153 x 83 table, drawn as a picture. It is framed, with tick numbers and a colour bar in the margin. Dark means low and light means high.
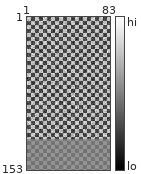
Average level on the scale: 50%. Slope: none. Odd rows or columns: none. Seam: horizontal, 80% of the way down, the bottom part calmer. Grain: checkered.
